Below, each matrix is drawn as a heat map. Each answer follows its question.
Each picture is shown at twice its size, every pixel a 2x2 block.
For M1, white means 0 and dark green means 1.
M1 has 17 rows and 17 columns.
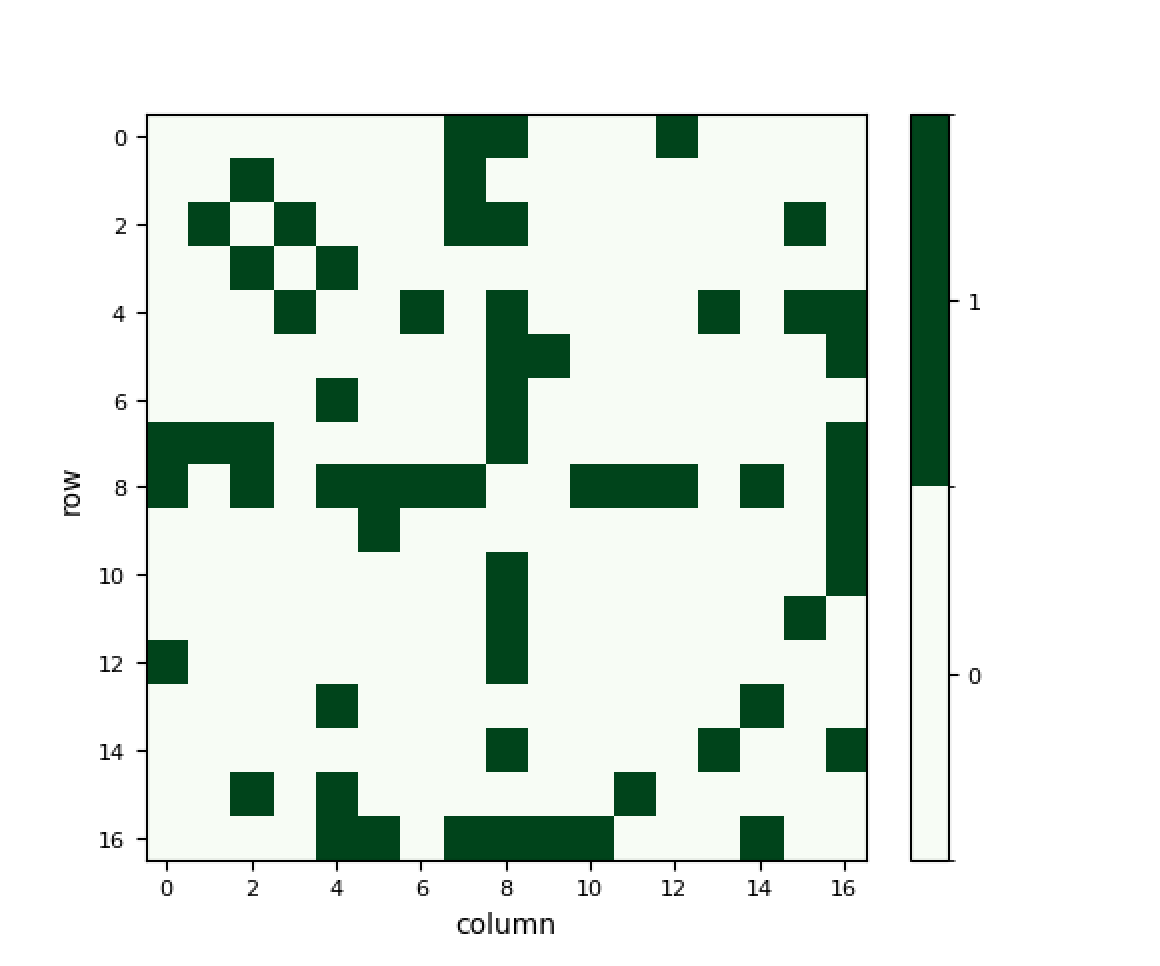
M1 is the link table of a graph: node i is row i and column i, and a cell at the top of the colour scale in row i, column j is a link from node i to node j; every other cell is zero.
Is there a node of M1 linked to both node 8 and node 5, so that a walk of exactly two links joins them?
yes
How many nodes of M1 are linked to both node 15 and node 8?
3
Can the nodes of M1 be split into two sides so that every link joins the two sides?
no
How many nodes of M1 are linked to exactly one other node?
0
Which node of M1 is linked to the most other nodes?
node 8
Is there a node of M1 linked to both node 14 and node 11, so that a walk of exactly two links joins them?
yes
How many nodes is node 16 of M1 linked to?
7
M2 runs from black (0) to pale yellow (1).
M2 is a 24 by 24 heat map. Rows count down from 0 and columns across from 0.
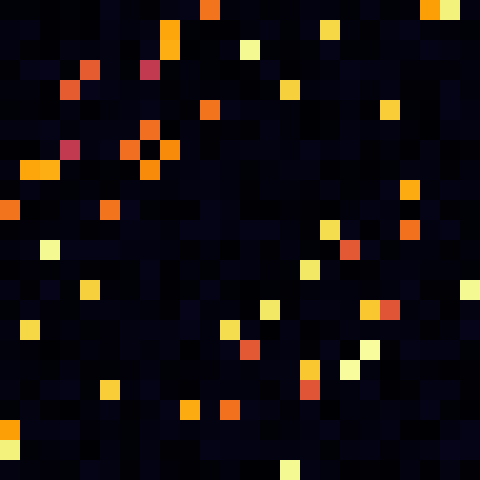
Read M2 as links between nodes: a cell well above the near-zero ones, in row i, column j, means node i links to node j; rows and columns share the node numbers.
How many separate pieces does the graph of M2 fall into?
1
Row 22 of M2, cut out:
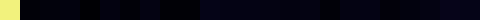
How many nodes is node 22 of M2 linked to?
1
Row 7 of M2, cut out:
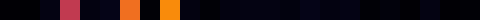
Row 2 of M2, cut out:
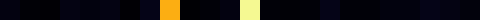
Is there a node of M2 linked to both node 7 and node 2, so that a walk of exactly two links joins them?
yes
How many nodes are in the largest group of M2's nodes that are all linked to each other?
2
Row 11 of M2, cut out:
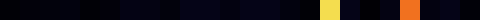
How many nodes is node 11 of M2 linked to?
2
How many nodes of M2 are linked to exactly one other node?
6
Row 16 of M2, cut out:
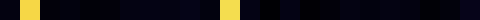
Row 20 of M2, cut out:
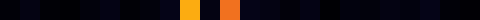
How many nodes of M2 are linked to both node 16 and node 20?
1
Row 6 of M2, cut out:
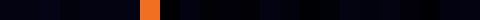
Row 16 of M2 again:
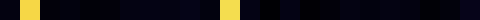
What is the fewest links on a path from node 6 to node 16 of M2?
4
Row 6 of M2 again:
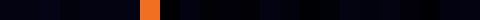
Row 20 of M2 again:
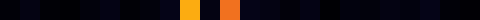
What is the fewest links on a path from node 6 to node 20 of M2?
6
